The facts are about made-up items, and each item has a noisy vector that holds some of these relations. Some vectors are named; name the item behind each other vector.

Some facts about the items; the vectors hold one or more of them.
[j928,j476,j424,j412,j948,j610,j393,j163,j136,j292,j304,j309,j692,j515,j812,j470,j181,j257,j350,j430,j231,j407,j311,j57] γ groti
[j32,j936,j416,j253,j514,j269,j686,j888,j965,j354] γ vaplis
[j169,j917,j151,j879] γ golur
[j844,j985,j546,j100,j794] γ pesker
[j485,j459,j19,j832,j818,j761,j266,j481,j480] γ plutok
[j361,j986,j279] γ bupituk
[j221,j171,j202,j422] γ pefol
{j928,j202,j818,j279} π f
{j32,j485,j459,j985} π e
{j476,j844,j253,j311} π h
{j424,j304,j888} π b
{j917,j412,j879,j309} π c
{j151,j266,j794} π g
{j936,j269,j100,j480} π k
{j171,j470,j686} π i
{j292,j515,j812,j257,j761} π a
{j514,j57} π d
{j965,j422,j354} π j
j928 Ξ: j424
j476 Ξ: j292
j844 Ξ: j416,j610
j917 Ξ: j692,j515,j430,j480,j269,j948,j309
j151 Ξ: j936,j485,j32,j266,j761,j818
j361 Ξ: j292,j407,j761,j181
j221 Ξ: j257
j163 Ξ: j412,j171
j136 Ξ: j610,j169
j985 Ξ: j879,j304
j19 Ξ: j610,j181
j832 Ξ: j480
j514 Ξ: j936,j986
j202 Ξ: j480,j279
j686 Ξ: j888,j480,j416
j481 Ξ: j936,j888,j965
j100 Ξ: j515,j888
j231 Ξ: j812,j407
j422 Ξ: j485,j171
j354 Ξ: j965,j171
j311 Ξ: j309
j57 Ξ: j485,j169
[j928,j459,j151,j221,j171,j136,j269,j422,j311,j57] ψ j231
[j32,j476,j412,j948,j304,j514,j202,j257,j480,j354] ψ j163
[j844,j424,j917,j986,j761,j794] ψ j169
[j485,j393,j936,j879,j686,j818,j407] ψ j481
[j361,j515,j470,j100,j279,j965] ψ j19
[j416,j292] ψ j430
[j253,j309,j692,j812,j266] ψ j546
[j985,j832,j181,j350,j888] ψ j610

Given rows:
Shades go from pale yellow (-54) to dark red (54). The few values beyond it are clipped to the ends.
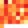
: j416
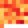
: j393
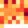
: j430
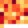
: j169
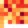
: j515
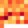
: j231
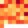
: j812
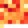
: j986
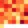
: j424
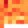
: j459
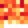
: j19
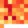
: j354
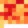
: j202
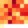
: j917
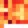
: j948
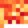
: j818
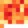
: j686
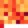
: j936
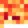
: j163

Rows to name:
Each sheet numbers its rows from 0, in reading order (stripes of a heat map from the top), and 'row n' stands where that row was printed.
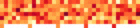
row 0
j292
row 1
j480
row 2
j311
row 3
j928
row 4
j481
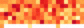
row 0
j476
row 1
j844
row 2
j171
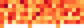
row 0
j181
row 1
j221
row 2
j269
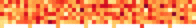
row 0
j266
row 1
j407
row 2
j610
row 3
j100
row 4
j361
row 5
j965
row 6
j412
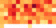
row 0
j985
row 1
j279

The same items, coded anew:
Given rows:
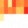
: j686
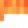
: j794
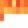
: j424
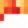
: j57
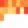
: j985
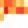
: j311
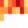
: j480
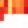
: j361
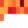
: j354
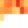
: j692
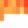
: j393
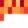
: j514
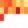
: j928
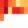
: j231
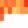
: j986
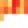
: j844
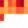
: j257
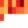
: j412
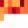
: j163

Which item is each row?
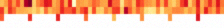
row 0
j485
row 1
j304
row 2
j151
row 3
j936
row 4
j19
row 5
j879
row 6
j416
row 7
j32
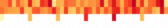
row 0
j430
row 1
j202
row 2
j888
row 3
j181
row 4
j476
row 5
j948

